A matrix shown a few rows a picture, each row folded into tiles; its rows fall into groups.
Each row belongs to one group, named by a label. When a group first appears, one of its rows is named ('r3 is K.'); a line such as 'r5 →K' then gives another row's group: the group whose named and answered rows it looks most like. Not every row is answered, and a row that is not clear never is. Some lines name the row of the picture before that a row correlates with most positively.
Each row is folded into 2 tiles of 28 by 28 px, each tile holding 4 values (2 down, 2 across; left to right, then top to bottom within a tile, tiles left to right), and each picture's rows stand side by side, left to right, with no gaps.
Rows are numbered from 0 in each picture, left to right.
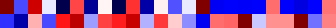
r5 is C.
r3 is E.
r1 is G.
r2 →G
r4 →C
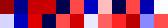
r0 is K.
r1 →G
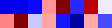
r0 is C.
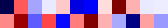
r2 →K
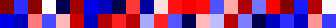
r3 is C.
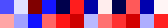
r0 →E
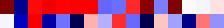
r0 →K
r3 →K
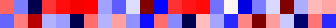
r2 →E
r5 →K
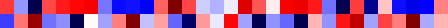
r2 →C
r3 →K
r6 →G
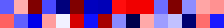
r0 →E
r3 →K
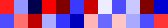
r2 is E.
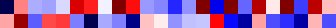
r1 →E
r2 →K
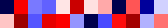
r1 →E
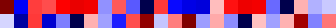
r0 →K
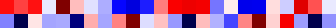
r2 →C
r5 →E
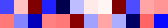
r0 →E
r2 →K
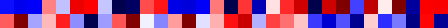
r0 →C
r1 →E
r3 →C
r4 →G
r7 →K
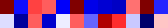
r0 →K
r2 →E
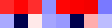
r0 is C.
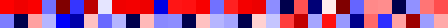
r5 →G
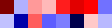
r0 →K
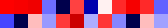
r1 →G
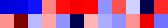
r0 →C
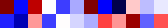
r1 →E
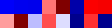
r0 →C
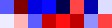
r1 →G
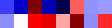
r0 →E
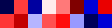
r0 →G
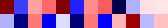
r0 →K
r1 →K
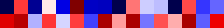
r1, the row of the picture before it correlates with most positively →2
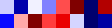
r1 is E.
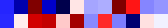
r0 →E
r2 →K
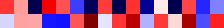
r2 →G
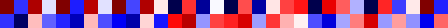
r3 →G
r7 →E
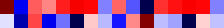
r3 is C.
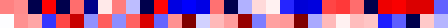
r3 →C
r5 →C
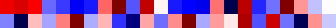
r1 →C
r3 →C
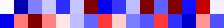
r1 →E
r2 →E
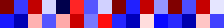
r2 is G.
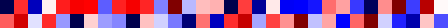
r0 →G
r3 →K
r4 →G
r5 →C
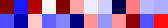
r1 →K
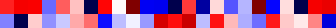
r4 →E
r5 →K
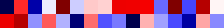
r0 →G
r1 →K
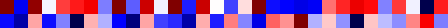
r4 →E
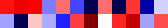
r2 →G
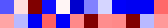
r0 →E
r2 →C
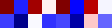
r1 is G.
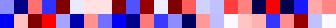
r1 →K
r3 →K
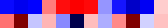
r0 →C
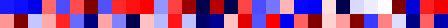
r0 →C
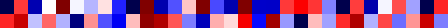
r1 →K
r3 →E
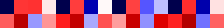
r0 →G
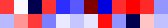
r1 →E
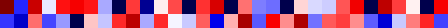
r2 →G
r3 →K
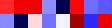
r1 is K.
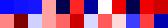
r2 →K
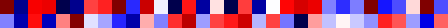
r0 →K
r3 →G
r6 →E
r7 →E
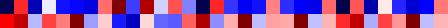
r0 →G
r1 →C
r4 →C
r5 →C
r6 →G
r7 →C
